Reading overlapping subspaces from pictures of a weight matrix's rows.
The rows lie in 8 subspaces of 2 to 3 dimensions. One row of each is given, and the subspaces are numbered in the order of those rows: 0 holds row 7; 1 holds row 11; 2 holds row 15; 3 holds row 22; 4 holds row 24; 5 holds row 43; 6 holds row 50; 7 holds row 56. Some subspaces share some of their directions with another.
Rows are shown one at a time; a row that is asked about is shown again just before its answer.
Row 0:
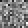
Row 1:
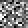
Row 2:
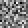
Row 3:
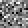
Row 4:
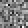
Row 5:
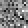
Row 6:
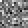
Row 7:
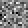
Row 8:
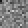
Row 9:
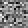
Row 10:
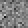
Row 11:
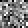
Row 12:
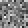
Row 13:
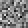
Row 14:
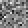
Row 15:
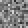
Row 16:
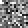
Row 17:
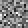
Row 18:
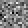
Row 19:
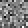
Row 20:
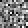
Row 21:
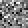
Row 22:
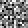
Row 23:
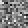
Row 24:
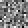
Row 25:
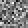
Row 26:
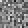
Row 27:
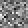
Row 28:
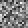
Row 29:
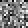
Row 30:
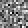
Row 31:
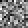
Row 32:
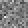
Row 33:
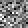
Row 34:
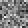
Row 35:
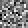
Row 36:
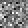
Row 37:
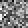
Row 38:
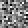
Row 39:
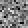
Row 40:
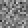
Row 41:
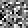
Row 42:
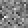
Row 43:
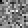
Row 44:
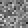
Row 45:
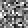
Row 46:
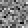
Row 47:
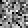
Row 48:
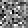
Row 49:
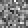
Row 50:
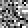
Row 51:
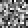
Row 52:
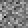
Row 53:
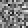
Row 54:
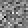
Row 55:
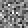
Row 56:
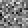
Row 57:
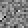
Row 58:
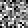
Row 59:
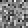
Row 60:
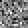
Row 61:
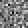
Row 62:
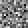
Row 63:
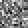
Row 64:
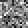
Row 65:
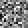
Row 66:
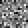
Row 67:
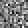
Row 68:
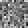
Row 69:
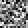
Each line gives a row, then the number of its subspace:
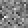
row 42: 6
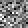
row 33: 1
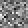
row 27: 6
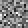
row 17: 0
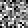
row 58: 3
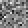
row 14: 5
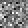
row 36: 0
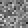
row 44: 1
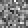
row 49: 2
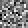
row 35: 0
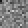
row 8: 5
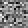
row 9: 5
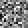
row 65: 5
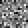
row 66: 0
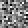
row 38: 5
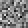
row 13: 0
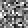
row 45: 1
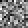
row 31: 3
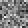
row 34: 6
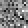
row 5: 6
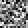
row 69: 0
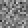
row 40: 4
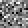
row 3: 7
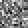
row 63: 7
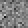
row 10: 3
